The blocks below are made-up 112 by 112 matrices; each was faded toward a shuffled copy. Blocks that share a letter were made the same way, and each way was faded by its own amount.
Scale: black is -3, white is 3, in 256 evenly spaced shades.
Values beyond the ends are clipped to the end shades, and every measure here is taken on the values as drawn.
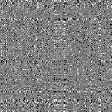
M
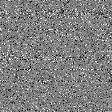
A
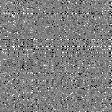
M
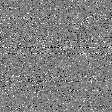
A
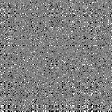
M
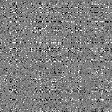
M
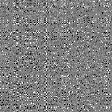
M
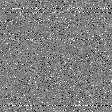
A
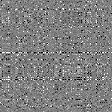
M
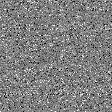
A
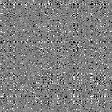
M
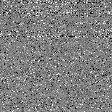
A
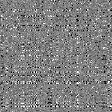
M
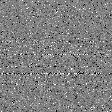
A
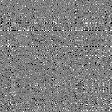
M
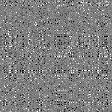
M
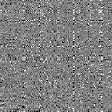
M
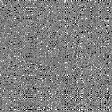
M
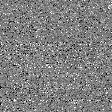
A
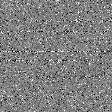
A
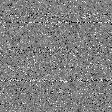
A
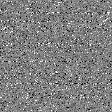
A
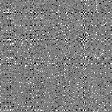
M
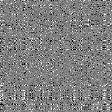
M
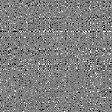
M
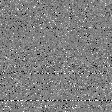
A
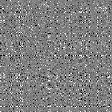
M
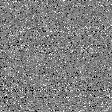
A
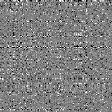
M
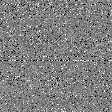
A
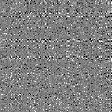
M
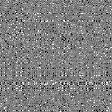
M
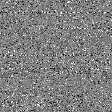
A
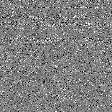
A
